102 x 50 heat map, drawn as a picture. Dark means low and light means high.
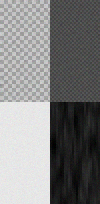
It is made of 2 by 2 panels. Panel 1,1: high, checkered. Panel 1,2: low, checkered, faint in contrast. Panel 2,1: very high, flat. Panel 2,2: very low, streaked downward, faint in contrast.
